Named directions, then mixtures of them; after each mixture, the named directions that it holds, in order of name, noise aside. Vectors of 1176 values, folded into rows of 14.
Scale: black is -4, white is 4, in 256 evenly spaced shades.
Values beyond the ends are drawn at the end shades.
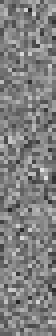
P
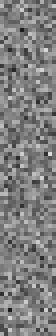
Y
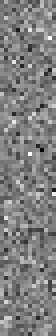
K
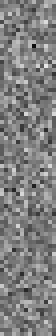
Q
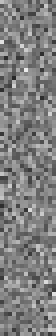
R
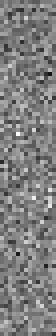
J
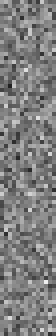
K, R, Y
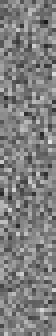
P, Q, R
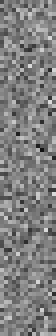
J, K, R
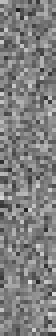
J, R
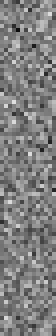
K, P, Q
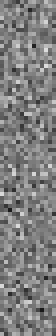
P, Q, Y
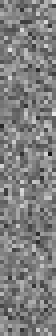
Q, Y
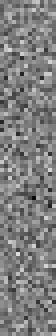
J, Y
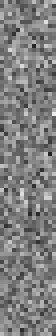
Q, Y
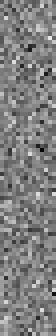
K, R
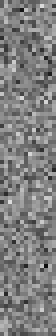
J, K, Y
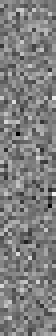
J, K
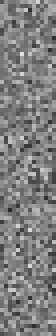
P
